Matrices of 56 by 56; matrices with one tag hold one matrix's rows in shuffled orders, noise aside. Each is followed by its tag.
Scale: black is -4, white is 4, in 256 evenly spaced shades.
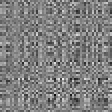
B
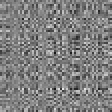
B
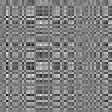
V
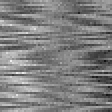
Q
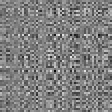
B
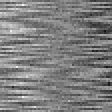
Q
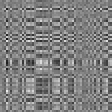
V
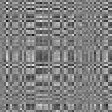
V
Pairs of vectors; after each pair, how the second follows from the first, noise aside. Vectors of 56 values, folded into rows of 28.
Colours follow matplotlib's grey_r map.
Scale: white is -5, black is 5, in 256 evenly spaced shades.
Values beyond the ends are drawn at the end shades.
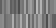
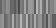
copied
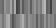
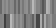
reversed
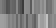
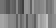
copied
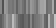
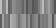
reversed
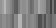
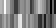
scaled up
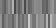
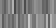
copied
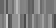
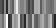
scaled up
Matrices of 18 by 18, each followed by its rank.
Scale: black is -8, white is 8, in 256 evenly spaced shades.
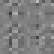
two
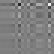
one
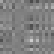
two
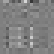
two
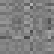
two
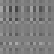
one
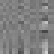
two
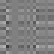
one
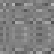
two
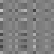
one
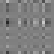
one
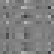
two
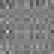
two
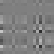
one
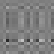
one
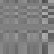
one
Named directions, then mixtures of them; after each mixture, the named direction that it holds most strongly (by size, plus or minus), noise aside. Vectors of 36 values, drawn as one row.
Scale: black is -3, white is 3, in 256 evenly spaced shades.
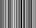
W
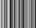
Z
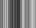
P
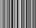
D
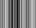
P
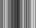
P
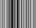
D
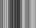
P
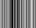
P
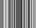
W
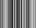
P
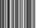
Z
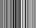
W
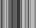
P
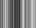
P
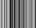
Z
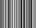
W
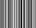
W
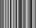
D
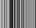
Z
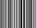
W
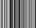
Z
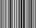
W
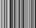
Z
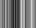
P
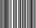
D
